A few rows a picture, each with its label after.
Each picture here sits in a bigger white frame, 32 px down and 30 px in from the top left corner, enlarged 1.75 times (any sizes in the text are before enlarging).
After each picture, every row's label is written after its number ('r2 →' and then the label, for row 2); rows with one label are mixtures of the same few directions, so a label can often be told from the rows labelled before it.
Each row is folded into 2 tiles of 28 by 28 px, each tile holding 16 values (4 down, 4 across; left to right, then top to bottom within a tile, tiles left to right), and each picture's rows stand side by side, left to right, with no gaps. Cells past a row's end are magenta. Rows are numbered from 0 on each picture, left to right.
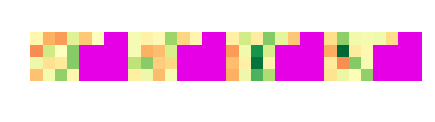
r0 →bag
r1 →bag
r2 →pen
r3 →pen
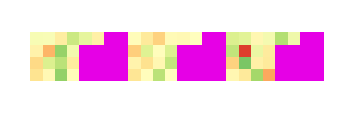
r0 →pen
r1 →bag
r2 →pen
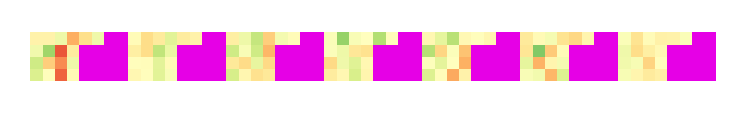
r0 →pen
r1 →pen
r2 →bag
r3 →pen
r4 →bag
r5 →pen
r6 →pen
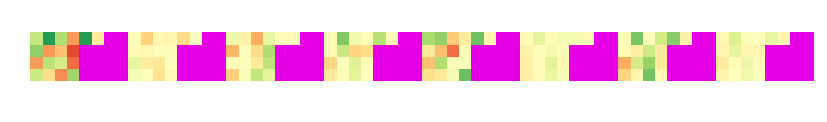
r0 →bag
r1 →pen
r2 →bag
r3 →pen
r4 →bag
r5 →pen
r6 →pen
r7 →pen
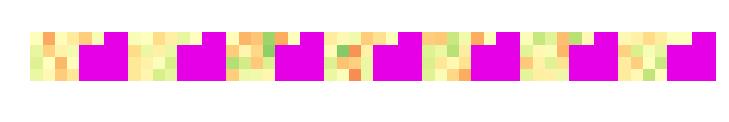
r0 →pen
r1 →bag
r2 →bag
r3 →pen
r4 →bag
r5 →bag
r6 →bag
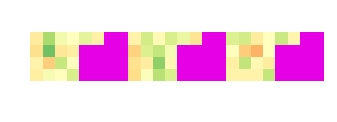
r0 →pen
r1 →pen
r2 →bag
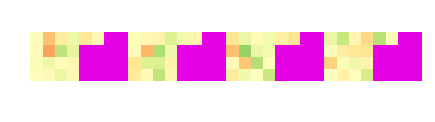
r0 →pen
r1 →pen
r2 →pen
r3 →bag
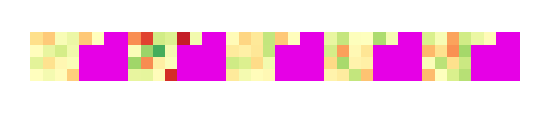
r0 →bag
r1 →bag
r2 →bag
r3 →pen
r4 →bag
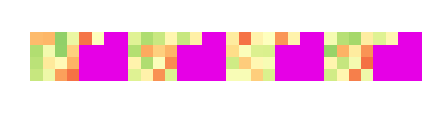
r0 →bag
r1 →bag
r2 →pen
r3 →bag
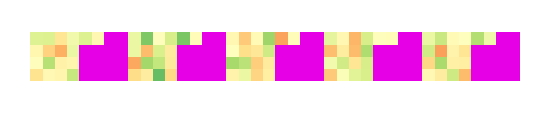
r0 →bag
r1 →pen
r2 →bag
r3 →bag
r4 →pen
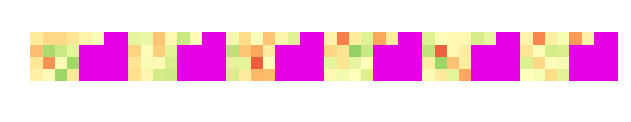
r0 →bag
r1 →bag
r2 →pen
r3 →pen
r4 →pen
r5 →pen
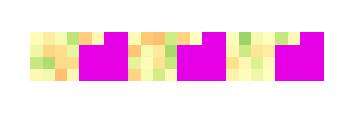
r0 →bag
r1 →bag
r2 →pen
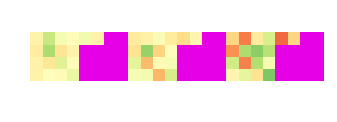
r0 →pen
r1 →pen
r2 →pen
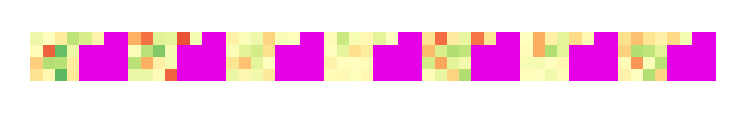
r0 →pen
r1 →bag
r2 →bag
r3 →pen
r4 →pen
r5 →pen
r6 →bag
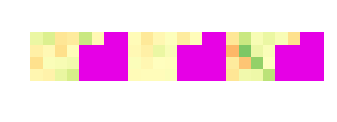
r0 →bag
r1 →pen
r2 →pen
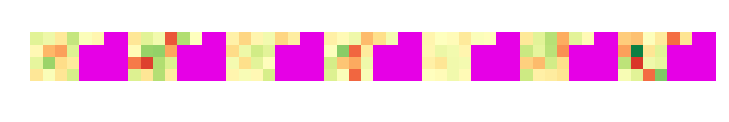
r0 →bag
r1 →bag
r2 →pen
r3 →pen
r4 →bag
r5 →bag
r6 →pen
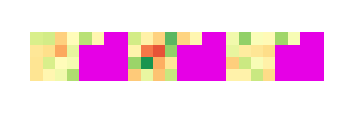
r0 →bag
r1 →bag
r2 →pen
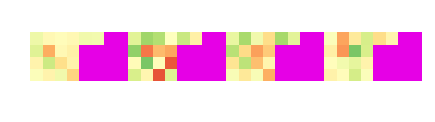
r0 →pen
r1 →bag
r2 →pen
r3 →pen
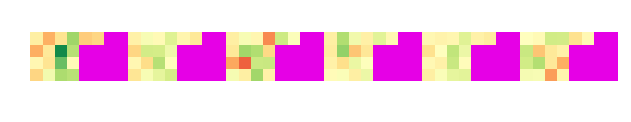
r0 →pen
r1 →pen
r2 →bag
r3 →pen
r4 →pen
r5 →bag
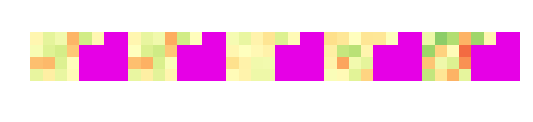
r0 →bag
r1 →bag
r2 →bag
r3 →bag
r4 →bag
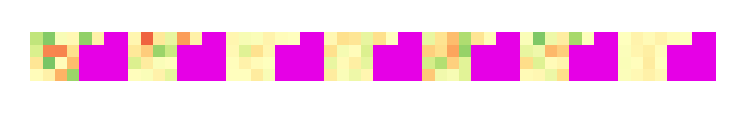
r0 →bag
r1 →pen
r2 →pen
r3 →bag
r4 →bag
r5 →pen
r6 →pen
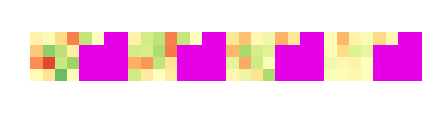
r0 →bag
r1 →bag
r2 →pen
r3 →pen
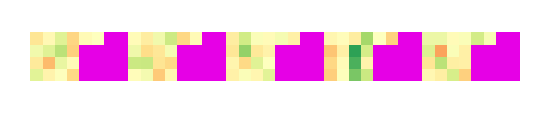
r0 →bag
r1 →bag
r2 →pen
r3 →pen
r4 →pen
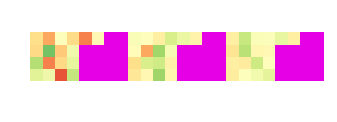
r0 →pen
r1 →pen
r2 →pen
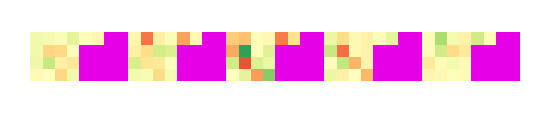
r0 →bag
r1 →pen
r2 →pen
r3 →pen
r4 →pen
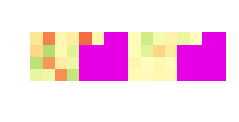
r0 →pen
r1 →pen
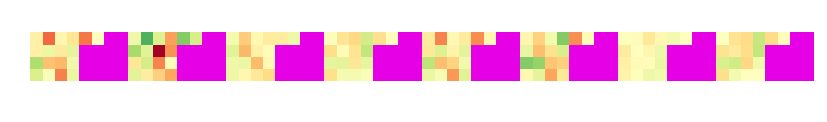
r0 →pen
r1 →pen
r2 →pen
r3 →bag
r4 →pen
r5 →bag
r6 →bag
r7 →bag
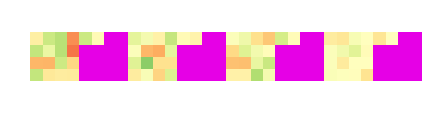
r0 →bag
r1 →bag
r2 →bag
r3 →bag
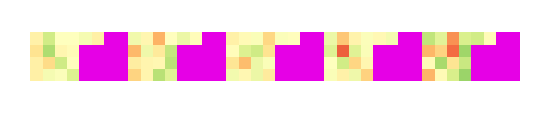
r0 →pen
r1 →bag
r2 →bag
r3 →pen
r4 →bag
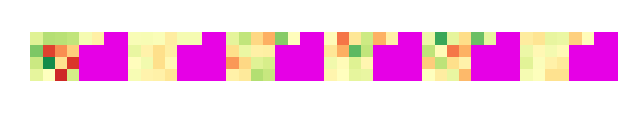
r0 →bag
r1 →pen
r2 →bag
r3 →pen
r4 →pen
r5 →bag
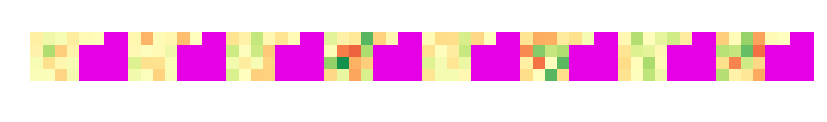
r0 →pen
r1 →pen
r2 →bag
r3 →bag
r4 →bag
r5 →bag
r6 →pen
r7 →bag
